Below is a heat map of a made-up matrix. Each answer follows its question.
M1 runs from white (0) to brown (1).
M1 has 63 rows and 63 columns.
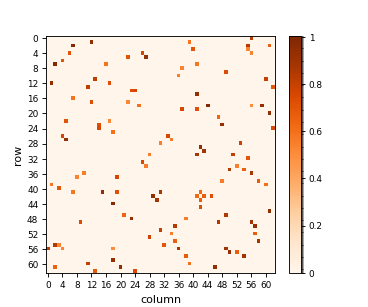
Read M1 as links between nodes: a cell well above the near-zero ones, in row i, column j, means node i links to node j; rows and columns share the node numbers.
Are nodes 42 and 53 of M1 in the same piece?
yes
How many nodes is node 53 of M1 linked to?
1
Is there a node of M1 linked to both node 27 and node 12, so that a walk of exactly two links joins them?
no
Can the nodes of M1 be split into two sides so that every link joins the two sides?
no
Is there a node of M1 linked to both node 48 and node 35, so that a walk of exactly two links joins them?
no
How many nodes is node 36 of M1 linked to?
2
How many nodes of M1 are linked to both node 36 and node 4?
1
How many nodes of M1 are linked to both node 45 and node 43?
1
